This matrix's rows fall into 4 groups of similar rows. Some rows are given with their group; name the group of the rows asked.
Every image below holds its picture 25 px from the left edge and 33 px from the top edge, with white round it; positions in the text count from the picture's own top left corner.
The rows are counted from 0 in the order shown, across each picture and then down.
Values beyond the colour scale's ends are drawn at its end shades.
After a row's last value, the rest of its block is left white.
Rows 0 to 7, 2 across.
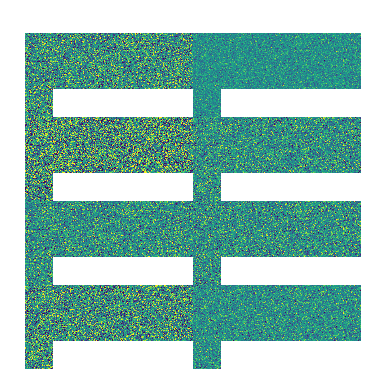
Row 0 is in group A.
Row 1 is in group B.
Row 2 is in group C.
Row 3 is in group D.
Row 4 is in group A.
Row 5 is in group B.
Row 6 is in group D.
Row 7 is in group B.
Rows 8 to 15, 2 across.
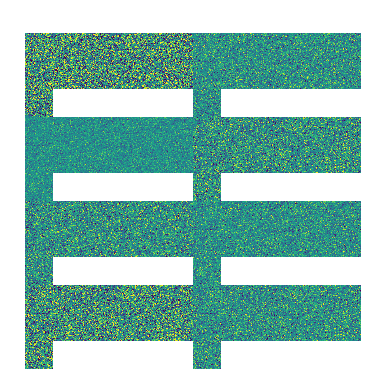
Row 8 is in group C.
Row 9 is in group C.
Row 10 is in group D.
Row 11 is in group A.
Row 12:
B
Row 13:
D
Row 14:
A
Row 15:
A
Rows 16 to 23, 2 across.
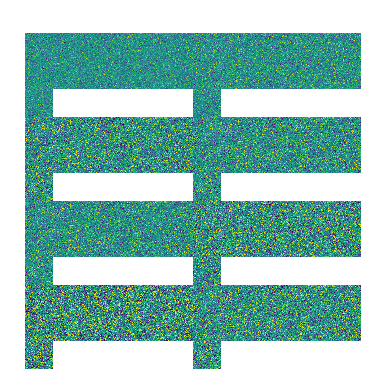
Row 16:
B
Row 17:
C
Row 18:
D
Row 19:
D
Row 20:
D
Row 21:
C
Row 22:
B
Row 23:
D
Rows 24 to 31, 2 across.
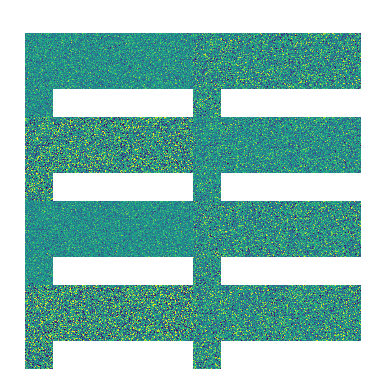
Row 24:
C
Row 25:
D
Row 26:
D
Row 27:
D
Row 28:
A
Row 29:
B
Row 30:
C
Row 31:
A
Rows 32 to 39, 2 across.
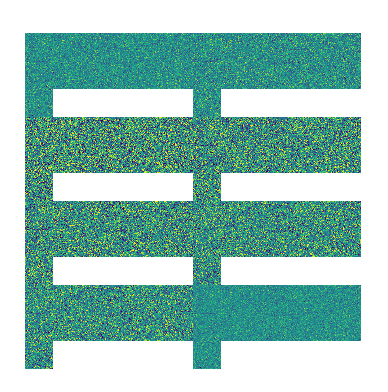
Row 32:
A
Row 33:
D
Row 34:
C
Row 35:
A
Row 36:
D
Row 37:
C
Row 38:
C
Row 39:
A
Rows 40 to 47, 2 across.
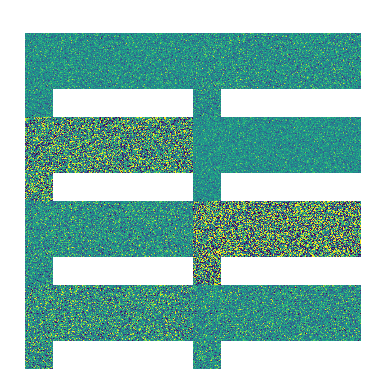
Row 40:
C
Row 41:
C
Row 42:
D
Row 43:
C
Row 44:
C
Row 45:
C
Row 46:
C
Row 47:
D
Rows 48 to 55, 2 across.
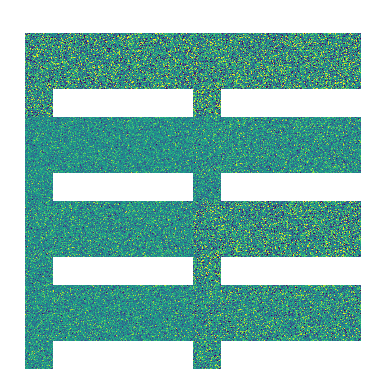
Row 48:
B
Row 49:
A
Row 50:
B
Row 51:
C
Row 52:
C
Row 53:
A
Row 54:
D
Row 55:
D
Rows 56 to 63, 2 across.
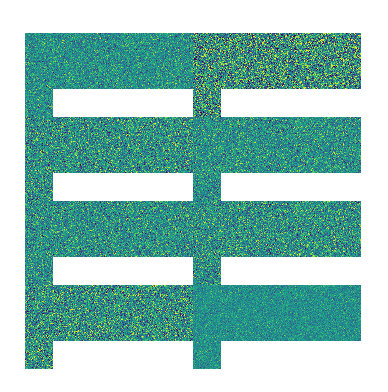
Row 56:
A
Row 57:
B
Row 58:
B
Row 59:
C
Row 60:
B
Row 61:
C
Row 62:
D
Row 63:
D
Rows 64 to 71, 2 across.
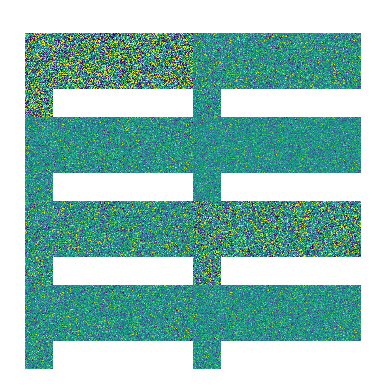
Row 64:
D
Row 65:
C
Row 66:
A
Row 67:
D
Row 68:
D
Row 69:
B
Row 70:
D
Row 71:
A
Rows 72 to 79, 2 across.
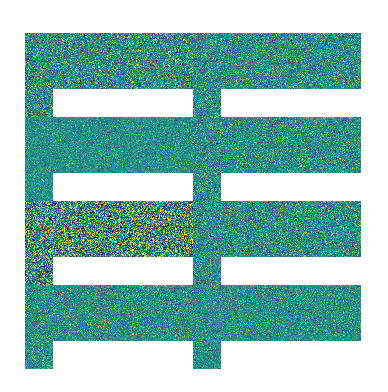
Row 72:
B
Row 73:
D
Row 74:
A
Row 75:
D
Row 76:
C
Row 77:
B
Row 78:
D
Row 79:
C
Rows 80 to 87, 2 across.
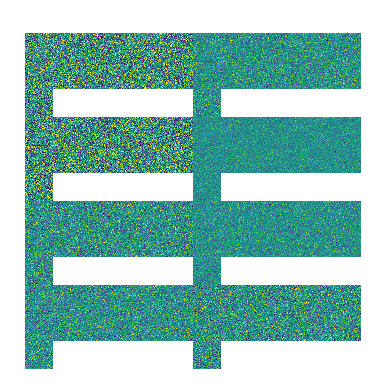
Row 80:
C
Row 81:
A
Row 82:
A
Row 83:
D
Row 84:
B
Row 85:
C
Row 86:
D
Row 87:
B
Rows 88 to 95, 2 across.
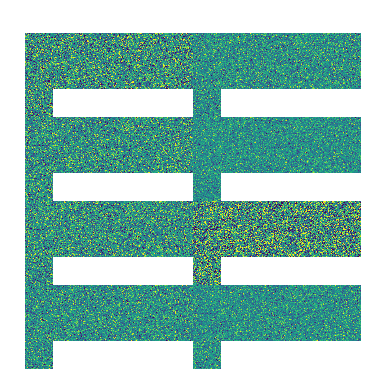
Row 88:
B
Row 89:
C
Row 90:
A
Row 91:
C
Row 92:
C
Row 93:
D
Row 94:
B
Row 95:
A
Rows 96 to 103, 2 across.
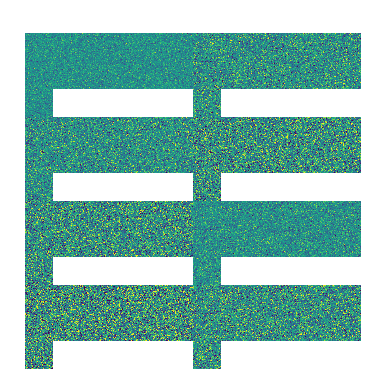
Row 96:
C
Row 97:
A
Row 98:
B
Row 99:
B
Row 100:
B
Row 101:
D
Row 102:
B
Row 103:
D
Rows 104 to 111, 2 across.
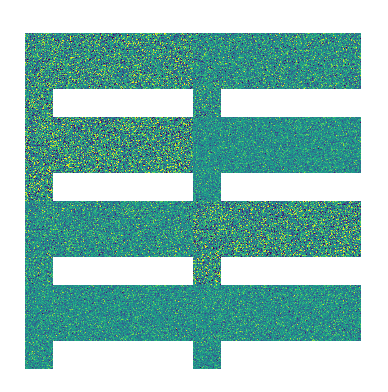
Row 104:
D
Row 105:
B
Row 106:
A
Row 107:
B
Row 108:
A
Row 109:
A
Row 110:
D
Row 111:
C
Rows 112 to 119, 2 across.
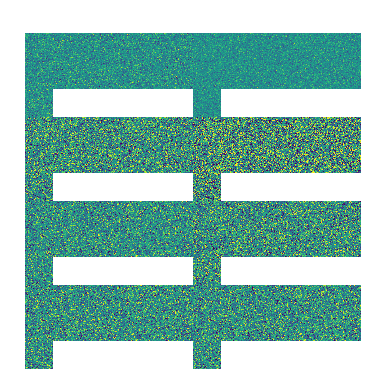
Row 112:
D
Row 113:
C
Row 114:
C
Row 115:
C
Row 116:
B
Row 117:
A
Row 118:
B
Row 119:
B
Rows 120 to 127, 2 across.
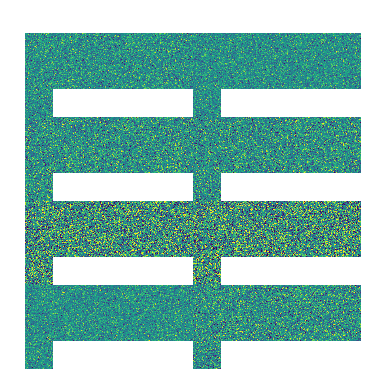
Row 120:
C
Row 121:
B
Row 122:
A
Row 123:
B
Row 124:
D
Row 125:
A
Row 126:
A
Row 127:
C
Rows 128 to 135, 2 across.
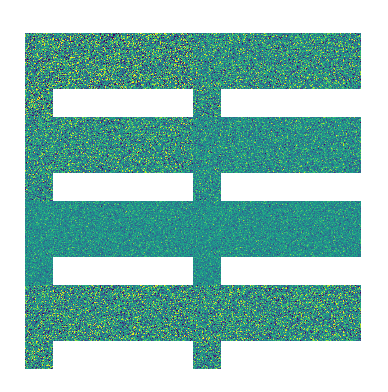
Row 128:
D
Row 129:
C
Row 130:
C
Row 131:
B
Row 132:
C
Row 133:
C
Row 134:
D
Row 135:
C
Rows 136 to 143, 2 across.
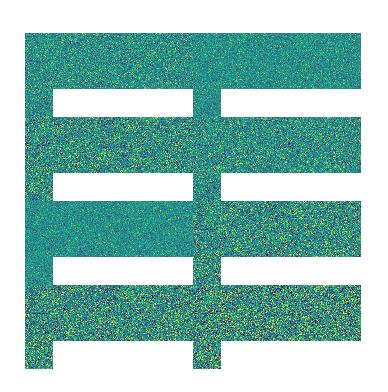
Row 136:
C
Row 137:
C
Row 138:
D
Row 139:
C
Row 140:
B
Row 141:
A
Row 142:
A
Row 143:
D
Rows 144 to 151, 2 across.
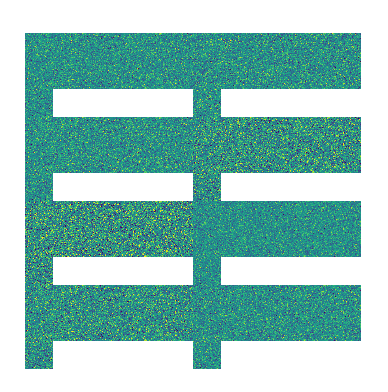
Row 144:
C
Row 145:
D
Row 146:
C
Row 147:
C
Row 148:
C
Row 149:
B
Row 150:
C
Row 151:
B
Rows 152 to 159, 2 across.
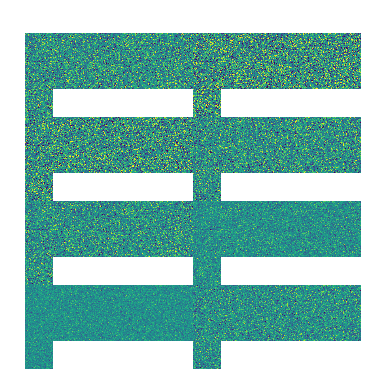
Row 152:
A
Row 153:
A
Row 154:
D
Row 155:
B
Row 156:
A
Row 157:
D
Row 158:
C
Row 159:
B
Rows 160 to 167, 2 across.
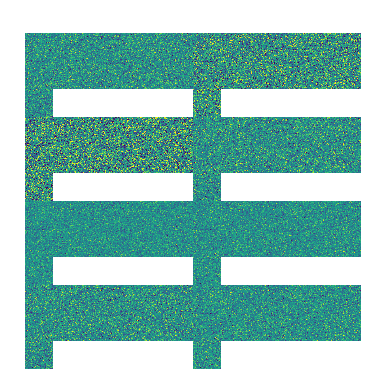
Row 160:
C
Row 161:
A
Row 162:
D
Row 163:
C
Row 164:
D
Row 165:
A
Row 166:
C
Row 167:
A
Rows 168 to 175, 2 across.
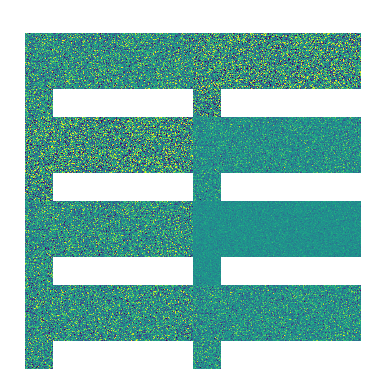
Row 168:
A
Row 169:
C
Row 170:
C
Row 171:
A
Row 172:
A
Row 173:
B
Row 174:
B
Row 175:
A
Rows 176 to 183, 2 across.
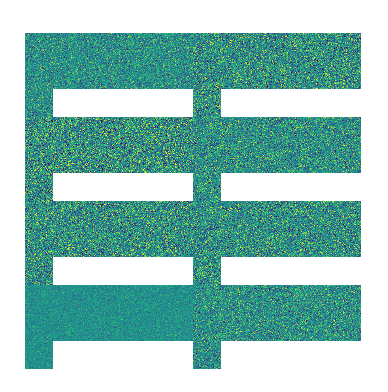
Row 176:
B
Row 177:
A
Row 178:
C
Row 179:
D
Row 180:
C
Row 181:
D
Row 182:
A
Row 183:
C
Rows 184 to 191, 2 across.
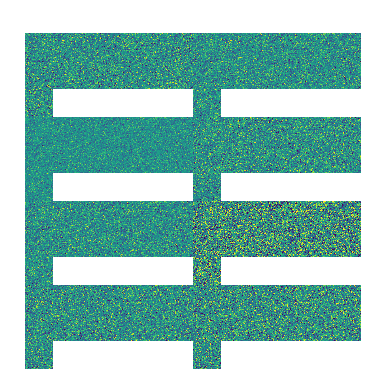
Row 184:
A
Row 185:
D
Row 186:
D
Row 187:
C
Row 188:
D
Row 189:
D
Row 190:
B
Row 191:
B
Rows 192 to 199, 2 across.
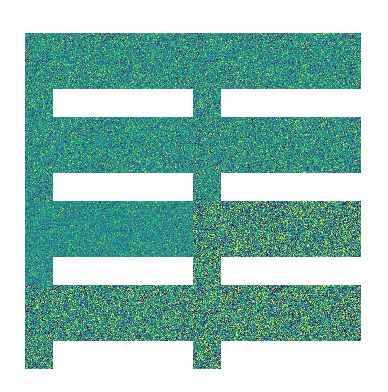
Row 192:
D
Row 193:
D
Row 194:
C
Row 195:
B
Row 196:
D
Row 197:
A
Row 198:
B
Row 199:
D
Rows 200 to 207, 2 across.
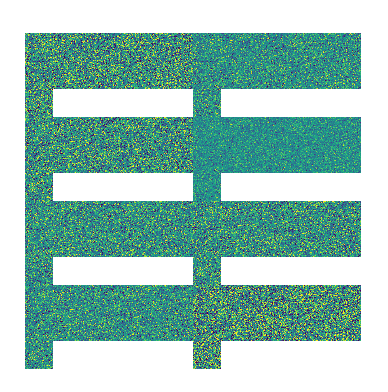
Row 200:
A
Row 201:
A
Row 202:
D
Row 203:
A
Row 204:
C
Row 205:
D
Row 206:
D
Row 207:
A
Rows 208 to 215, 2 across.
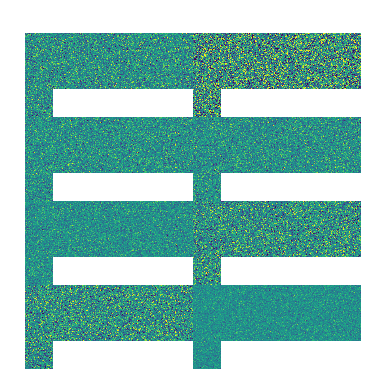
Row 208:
B
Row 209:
B
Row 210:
C
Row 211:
A
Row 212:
D
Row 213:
A
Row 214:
C
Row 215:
C
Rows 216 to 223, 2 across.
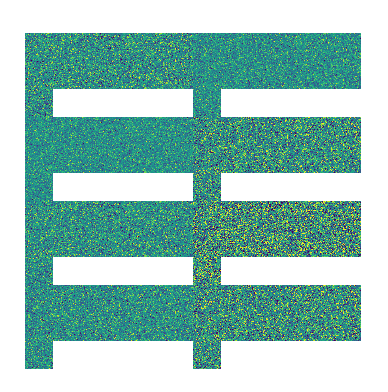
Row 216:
C
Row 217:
B
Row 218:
C
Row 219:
B
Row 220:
C
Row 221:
D
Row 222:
B
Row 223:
B
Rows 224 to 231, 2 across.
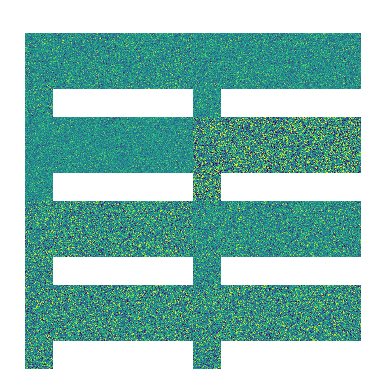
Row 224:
A
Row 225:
D
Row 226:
D
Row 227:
A
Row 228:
C
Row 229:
C
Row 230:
B
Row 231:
C
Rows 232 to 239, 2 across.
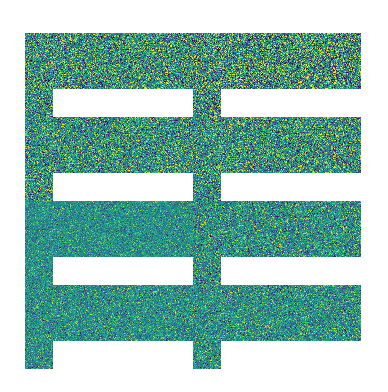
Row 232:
C
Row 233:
C
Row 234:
A
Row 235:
C
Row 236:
D
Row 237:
B
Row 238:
B
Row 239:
D
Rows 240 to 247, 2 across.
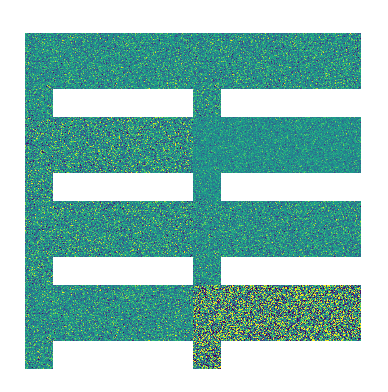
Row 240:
A
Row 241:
A
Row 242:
B
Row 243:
B
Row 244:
D
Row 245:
B
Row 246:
A
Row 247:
C
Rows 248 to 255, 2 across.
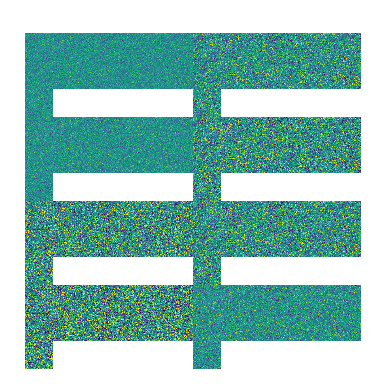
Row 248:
D
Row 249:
D
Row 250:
C
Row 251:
D
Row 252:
A
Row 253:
D
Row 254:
A
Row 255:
C
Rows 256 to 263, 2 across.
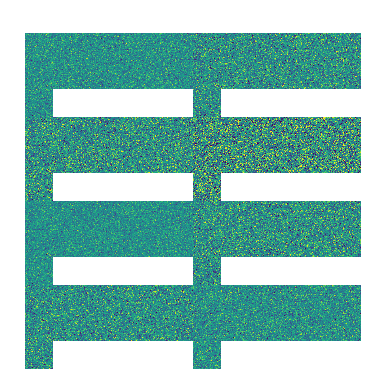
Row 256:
C
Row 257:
B
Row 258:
A
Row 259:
D
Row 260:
A
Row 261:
C
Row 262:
B
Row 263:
D
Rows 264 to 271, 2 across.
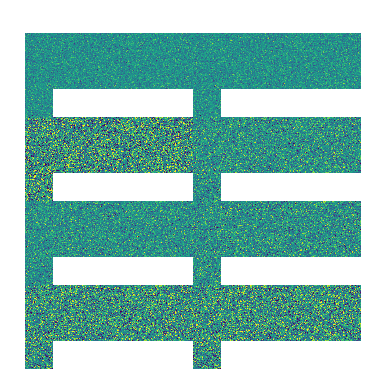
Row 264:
B
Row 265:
A
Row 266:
A
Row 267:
C
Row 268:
C
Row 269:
D
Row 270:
C
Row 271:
C
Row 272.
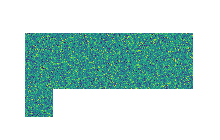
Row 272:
B
